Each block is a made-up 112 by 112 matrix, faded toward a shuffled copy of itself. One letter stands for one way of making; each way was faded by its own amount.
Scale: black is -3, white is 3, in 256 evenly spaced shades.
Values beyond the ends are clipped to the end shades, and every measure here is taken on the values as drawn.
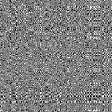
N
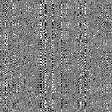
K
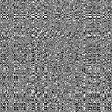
N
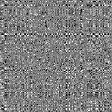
N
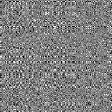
N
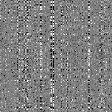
K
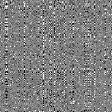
K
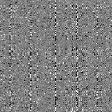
K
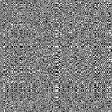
N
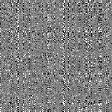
K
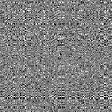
N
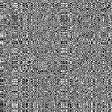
N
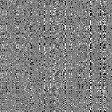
K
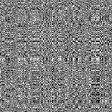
N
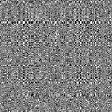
N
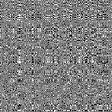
N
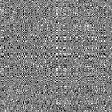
N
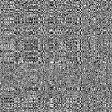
N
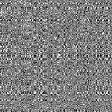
N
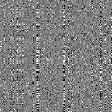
K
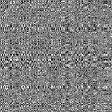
N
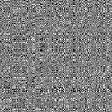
N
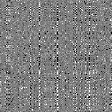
K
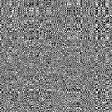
N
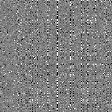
K
